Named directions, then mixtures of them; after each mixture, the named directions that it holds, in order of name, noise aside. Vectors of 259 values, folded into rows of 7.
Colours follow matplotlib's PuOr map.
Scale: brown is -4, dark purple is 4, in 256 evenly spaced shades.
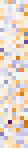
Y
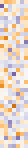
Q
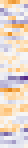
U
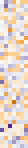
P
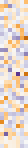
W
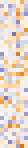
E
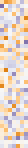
Q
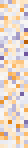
Q, W, Y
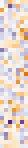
E, W, Y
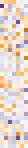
E, Q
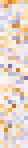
Q, U, W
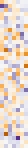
P, Q, W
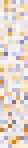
P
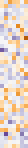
U, W, Y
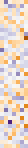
P, W, Y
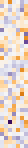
Q, Y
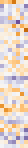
E, Q, U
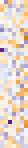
W, Y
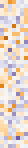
Q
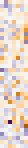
E, P, Y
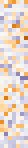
Q, U, W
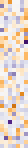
Q, Y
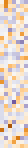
P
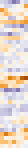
U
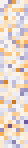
P, Y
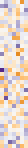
E, P, W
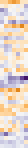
U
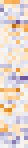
Q, U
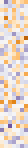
P, W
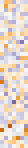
P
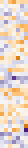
P, U, Y
